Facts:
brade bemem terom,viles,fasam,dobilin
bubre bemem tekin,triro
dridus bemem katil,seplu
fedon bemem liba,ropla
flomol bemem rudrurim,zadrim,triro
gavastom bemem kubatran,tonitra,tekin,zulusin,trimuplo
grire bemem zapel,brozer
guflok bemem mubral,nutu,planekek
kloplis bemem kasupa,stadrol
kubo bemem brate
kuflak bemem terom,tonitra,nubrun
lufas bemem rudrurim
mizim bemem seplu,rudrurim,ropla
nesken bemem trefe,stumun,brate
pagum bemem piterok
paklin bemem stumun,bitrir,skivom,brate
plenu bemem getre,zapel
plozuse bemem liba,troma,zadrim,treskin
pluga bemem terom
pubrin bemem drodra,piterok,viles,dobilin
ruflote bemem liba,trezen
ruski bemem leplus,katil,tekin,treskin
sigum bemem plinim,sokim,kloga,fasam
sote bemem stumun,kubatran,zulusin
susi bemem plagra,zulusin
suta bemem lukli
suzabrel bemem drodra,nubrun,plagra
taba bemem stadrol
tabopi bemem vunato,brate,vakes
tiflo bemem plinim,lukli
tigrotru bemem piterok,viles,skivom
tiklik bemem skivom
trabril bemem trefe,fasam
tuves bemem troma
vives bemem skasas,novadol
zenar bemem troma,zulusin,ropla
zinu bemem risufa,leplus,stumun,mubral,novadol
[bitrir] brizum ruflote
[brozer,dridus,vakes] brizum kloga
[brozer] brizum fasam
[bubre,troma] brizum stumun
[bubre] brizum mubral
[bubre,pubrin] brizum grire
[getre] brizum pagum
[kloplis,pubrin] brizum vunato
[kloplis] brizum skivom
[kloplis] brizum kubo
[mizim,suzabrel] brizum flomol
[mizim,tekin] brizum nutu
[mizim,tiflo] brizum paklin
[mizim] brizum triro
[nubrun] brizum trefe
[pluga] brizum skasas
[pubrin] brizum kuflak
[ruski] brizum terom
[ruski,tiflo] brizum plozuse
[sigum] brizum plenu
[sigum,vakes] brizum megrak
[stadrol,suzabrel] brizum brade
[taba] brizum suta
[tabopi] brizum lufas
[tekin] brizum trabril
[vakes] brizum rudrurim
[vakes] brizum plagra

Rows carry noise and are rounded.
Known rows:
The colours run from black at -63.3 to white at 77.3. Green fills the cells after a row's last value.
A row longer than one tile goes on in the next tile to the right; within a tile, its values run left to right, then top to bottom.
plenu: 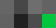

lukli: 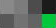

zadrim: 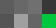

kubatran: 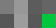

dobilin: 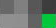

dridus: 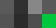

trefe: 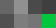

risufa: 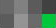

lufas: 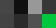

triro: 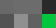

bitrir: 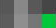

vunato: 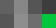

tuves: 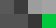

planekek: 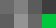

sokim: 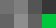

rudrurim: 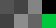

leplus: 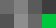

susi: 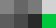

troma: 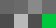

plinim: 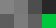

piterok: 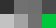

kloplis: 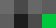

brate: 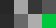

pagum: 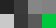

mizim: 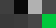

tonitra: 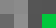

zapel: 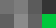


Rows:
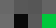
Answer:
trabril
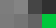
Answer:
fasam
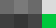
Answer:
sote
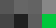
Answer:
zinu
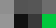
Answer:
pluga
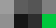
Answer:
kuflak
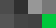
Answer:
ruflote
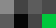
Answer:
tiflo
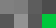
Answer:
tekin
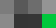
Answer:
suzabrel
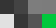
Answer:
pubrin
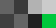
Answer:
zenar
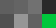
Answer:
seplu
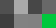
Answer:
stumun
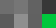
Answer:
katil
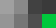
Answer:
terom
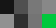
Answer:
tiklik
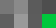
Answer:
trimuplo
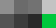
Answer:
gavastom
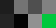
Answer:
kubo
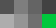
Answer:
viles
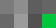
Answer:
plagra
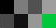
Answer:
paklin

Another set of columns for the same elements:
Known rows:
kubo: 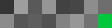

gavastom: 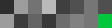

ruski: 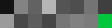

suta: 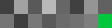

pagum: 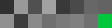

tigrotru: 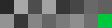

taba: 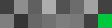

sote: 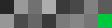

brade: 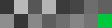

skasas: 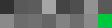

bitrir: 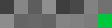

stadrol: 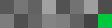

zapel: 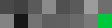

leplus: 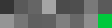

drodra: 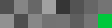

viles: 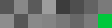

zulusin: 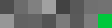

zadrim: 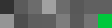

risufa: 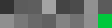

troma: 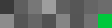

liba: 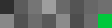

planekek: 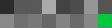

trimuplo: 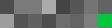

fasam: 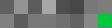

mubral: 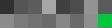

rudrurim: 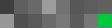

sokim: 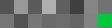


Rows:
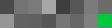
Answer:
kubatran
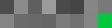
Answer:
trefe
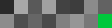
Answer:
nesken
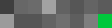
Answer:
triro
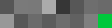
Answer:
tonitra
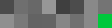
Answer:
stumun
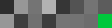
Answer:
susi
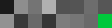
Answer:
zenar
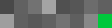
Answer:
tekin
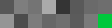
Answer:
nubrun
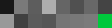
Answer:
dridus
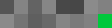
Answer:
brate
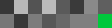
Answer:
sigum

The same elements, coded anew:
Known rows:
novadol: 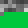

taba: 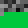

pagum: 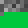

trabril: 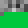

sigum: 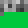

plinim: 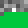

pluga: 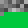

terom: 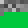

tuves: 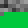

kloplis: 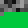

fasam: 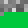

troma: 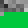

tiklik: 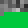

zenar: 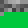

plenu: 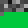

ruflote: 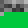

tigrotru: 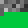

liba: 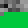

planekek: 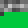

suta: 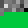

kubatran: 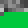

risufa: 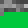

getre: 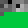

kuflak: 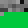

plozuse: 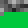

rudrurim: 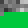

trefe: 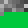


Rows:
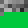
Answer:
paklin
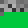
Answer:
zinu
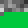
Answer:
stumun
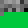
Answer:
gavastom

